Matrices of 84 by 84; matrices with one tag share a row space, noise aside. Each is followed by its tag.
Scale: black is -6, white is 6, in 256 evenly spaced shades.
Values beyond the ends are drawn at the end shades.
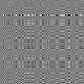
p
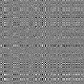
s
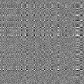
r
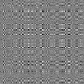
p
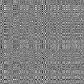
s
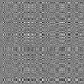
p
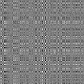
s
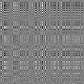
s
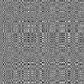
p
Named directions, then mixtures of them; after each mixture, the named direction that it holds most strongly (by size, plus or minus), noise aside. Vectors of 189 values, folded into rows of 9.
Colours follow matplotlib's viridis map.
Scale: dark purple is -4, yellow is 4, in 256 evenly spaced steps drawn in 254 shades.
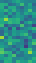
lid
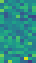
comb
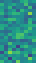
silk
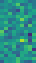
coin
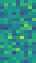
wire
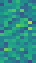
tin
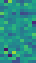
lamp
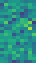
tin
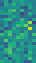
tin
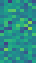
tin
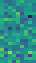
lid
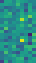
coin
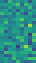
coin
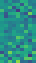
silk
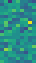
tin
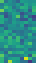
comb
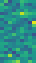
lamp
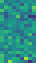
comb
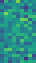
comb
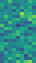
tin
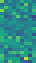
comb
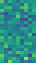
comb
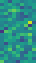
coin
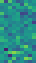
lamp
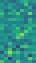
silk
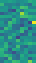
tin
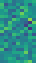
tin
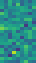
wire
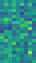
wire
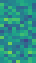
lid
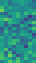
lid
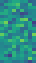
tin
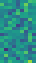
tin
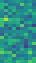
lid
